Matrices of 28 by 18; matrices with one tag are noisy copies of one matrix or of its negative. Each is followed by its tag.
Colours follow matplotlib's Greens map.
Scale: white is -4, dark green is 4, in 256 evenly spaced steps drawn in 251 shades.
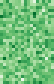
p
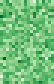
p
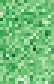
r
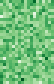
p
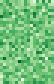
p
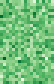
p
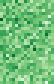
r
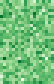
p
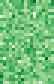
p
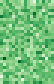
p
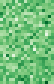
r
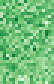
r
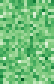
p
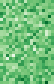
r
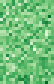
r
